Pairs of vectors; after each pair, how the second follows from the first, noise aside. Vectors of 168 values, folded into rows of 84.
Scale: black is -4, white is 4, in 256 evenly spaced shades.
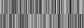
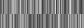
negated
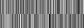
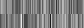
shuffled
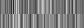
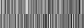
shuffled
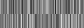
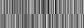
shuffled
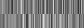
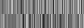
negated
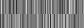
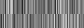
shuffled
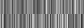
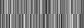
shuffled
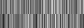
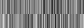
negated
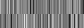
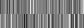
negated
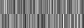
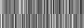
shuffled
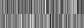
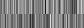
negated
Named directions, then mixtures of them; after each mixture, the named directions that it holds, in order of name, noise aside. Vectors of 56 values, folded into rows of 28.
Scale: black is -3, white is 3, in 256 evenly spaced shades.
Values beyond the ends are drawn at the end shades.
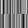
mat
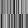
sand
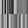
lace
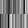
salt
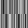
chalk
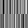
chalk, mat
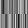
chalk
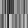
lace, salt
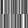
mat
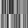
chalk, lace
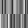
lace, salt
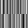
mat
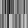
lace, salt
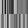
lace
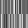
sand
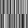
mat, sand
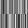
chalk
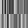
lace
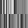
lace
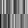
lace, salt
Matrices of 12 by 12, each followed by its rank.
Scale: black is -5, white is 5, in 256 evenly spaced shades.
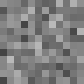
full rank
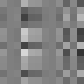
one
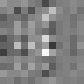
two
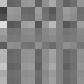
one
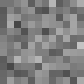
full rank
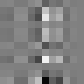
one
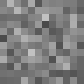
full rank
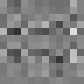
two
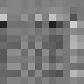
two
